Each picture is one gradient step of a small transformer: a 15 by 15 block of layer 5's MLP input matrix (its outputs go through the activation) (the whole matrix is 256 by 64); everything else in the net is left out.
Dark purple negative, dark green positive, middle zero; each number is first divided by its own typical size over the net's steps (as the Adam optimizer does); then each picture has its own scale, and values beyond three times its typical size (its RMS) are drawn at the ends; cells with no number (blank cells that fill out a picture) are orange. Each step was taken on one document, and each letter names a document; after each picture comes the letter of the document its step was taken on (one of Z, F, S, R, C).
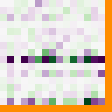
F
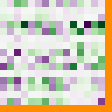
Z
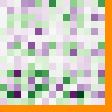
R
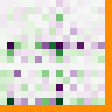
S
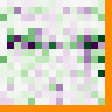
F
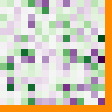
F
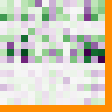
F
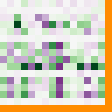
Z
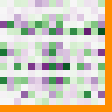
Z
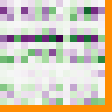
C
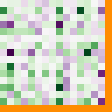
S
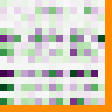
C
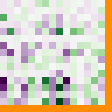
S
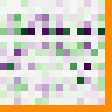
Z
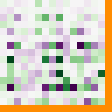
S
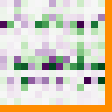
Z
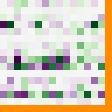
Z
